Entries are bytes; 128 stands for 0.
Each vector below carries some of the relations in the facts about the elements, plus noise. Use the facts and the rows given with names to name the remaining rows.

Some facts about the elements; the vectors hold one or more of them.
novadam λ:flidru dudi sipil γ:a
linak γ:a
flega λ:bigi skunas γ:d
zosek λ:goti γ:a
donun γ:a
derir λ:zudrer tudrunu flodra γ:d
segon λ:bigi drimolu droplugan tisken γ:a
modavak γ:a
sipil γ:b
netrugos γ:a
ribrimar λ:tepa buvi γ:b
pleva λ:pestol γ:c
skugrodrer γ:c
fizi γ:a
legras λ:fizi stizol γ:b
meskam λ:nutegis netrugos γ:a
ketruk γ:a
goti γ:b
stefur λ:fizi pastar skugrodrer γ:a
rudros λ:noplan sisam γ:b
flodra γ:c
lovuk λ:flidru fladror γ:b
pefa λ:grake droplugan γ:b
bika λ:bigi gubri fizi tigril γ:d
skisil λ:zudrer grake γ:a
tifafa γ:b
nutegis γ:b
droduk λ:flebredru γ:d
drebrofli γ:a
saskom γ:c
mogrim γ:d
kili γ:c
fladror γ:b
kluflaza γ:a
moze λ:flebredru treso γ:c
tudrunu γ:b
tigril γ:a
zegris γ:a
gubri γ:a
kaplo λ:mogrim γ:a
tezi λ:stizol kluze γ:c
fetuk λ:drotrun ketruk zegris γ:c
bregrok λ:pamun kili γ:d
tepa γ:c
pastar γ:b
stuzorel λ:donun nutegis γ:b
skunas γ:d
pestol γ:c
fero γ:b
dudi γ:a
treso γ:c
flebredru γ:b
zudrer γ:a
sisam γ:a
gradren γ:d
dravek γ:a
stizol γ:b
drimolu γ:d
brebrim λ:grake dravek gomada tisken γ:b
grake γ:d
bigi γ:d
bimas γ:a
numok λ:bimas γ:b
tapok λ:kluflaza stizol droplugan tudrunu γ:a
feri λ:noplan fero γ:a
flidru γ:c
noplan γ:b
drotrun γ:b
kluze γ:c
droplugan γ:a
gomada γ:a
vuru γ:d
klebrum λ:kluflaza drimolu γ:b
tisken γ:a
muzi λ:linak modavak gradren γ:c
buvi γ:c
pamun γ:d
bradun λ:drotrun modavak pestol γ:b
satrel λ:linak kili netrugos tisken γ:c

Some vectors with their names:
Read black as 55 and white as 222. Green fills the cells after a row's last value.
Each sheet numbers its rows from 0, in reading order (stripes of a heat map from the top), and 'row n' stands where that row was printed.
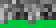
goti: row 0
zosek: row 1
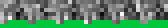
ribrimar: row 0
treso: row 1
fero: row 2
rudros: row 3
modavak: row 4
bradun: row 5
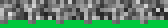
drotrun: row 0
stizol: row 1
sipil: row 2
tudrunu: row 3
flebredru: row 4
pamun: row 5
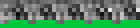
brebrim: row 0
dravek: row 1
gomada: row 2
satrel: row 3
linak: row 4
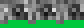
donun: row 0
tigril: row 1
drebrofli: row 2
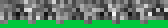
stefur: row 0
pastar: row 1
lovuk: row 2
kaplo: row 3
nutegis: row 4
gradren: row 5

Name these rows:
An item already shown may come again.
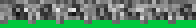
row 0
meskam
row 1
sisam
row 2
mogrim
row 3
dudi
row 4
pestol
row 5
flidru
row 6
zudrer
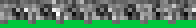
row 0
satrel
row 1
netrugos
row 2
nutegis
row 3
tisken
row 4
skisil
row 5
moze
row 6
tezi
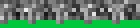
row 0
tezi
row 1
tifafa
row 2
vuru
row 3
gradren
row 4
sisam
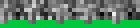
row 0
legras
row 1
stizol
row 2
treso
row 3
saskom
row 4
stuzorel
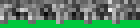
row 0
flodra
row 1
skisil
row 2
numok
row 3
fizi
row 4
goti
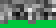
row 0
zosek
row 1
skugrodrer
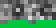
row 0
droduk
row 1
grake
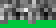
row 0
kluze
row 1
klebrum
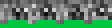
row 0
satrel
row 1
bregrok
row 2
zosek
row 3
drimolu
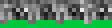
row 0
muzi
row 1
drebrofli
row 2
netrugos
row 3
bika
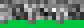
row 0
novadam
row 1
kili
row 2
bimas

